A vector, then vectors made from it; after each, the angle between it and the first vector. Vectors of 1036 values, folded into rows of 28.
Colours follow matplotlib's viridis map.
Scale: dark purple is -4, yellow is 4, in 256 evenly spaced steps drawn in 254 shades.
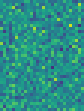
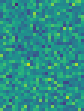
partly opposed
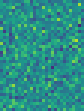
nearly parallel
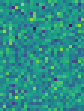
nearly opposite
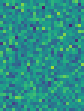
nearly opposite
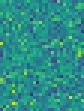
partly aligned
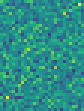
partly aligned
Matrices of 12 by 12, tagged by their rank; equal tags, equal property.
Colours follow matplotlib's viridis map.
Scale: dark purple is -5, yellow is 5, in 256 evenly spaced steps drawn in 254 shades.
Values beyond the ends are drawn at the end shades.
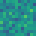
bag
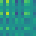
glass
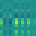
glass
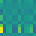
glass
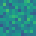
bag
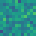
bag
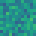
bag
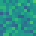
bag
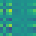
glass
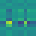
glass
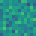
bag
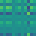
glass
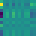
glass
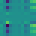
glass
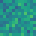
bag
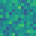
bag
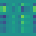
glass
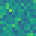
bag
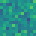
bag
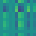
glass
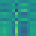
glass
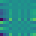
glass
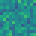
bag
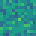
bag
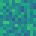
bag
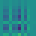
glass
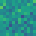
bag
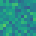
bag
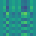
glass
